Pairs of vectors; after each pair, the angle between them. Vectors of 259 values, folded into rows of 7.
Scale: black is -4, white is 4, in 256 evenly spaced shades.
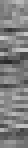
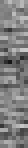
nearly parallel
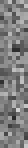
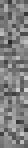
partly opposed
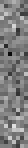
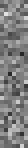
partly aligned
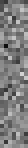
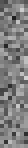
nearly parallel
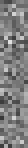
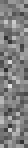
partly opposed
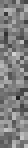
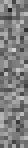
orthogonal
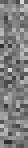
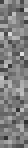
orthogonal
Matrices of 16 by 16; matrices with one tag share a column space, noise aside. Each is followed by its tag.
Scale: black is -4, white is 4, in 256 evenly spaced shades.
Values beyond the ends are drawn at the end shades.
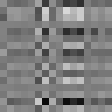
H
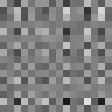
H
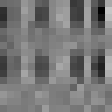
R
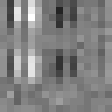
R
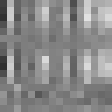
R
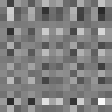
H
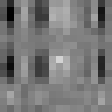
R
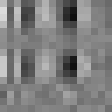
R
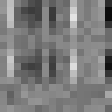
R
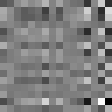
H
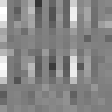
R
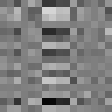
H
